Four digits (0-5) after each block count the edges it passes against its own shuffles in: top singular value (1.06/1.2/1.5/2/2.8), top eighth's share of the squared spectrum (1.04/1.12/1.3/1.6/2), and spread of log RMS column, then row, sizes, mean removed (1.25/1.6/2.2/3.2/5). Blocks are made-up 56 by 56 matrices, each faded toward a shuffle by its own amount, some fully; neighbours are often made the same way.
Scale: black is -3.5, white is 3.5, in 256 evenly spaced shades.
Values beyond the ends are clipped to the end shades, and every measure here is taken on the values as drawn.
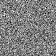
0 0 0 0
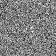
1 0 0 0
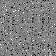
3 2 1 0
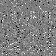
3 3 1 1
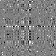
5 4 2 2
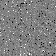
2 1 0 0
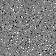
1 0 0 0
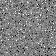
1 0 0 0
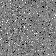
0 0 0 0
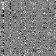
4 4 2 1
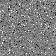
1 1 0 0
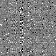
3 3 2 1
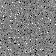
1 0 0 0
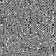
3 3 2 1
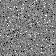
1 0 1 0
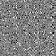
4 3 2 2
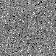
0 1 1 0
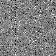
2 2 2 0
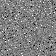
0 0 0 0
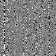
3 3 3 0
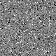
0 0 0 0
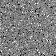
0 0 0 0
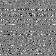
2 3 0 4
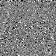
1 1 0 2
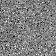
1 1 0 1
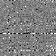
4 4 1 2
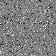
3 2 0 1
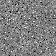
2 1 0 0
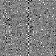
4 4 2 0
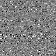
1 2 0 3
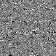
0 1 0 2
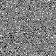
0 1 0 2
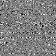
1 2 0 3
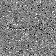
1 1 0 1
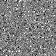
0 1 0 1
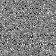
1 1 0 2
